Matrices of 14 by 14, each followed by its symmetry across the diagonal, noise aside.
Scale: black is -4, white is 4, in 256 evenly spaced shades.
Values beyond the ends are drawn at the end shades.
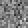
neither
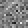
neither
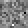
antisymmetric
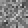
symmetric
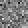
neither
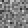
antisymmetric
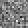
antisymmetric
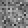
symmetric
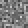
symmetric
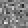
antisymmetric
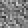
antisymmetric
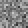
symmetric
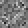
symmetric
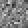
neither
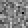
neither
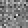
antisymmetric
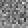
neither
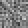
antisymmetric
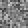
antisymmetric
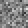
neither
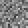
symmetric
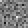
symmetric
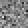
neither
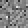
symmetric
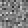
antisymmetric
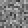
neither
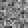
neither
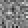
antisymmetric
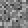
symmetric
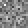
symmetric
